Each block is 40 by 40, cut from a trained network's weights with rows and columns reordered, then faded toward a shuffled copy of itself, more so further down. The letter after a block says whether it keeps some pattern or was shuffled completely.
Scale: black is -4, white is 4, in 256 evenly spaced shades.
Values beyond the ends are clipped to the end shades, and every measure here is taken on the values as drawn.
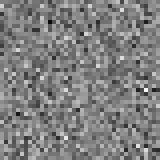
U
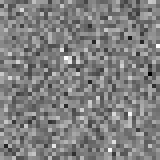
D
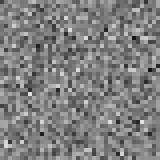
U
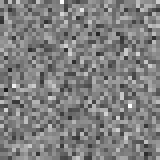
D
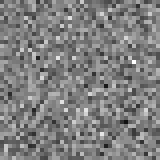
U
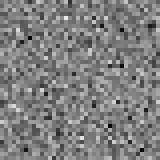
D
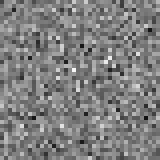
D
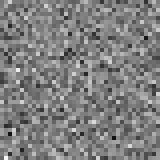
D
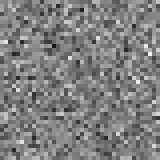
D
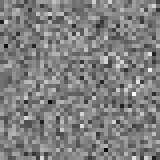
D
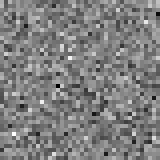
D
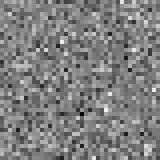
D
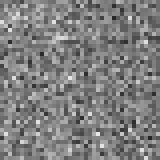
U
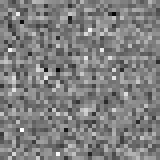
U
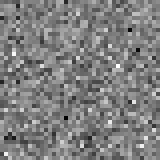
D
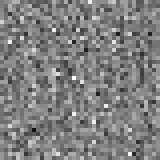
U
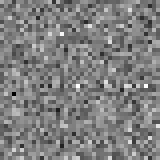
U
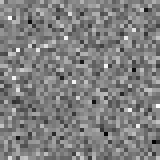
D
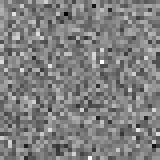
D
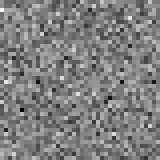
D
